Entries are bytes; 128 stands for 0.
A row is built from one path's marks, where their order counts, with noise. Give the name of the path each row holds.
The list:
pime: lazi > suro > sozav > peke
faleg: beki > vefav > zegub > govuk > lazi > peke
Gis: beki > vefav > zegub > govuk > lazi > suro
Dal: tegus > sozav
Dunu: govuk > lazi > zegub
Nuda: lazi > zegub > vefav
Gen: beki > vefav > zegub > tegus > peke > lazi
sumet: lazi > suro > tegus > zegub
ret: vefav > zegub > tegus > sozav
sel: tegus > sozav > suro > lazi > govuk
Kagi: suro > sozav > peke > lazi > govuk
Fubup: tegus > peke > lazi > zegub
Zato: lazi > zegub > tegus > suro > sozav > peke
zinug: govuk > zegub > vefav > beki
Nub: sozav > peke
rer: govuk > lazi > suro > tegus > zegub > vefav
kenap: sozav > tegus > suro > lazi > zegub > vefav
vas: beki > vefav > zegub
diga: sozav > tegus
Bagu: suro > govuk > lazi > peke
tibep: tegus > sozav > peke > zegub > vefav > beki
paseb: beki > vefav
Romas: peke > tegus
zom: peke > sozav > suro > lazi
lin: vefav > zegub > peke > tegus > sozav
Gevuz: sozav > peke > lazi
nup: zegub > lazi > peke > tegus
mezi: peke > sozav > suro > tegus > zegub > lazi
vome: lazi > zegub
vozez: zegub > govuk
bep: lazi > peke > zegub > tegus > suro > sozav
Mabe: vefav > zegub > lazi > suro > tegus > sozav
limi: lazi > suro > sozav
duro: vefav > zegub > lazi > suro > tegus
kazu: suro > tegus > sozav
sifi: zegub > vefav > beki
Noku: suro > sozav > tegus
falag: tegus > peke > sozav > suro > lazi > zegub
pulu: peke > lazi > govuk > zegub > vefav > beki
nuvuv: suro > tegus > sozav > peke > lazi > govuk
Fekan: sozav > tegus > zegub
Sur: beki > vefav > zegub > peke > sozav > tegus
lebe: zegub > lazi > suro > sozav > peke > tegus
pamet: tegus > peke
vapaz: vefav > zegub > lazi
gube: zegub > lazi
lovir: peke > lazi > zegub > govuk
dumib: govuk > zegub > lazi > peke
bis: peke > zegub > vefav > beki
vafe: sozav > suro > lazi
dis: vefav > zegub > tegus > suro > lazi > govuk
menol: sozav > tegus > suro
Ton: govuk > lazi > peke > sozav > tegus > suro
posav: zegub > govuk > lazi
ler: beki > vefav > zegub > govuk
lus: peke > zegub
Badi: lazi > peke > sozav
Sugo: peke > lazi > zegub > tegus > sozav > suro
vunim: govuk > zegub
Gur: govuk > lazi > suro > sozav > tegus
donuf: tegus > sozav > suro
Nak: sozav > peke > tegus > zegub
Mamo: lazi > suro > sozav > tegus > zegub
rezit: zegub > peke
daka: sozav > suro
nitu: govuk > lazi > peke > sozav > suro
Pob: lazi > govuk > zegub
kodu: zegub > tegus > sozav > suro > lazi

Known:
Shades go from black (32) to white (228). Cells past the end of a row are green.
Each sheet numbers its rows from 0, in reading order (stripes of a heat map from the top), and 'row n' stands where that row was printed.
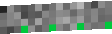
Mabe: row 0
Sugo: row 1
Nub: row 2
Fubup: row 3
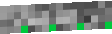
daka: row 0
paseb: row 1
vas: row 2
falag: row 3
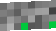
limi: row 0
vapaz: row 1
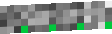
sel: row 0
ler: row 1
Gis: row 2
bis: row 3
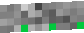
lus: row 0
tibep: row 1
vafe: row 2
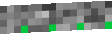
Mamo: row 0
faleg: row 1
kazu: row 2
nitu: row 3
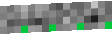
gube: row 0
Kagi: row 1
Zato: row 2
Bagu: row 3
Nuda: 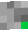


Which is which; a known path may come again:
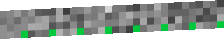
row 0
Noku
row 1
ler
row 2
tibep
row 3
lus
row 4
Gis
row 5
vunim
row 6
falag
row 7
nitu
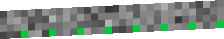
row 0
dis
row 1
sel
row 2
sumet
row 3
Ton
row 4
duro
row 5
Gevuz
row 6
Dunu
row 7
lebe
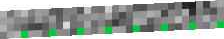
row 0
Nuda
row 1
Kagi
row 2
bep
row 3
pulu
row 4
nuvuv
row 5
vapaz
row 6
Sur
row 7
pamet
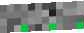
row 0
nup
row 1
lin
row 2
lovir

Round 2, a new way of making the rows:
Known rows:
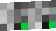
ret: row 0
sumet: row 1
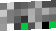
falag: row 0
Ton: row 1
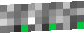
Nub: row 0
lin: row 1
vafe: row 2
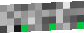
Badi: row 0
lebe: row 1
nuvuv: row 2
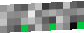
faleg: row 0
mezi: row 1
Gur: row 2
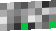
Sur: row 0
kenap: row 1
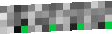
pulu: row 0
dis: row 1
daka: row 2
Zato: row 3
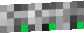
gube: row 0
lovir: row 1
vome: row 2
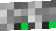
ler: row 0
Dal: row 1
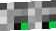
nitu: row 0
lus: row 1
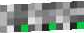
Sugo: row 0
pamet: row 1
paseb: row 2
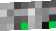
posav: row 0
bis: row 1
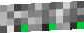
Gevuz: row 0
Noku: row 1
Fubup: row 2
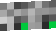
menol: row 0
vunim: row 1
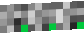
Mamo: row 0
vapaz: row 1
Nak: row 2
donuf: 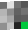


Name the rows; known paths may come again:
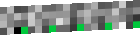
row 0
Ton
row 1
vapaz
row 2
duro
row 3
Gis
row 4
falag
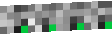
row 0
Romas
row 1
Mabe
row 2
vunim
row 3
Fekan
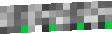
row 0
Bagu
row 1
Gen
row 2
diga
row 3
Nuda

